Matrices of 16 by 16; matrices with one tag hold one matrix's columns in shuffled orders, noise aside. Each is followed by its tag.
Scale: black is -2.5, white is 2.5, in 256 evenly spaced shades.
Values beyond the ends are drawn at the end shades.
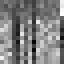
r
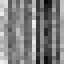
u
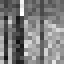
r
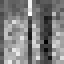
r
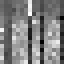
r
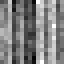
u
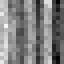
u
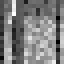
r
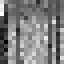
r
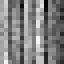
u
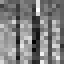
r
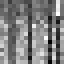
r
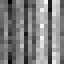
u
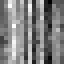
u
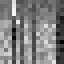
r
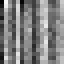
u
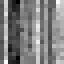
u
